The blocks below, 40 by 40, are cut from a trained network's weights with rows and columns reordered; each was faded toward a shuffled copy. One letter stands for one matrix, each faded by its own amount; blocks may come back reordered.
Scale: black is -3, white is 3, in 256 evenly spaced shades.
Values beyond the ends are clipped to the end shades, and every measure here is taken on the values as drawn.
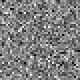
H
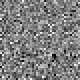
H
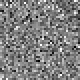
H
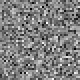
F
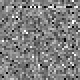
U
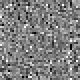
U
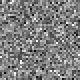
F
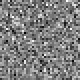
H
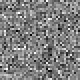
H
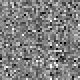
U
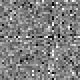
U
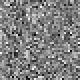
H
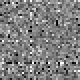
U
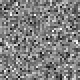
H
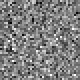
H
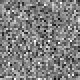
F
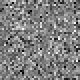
U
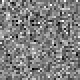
H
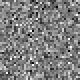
H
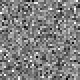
H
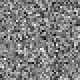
F
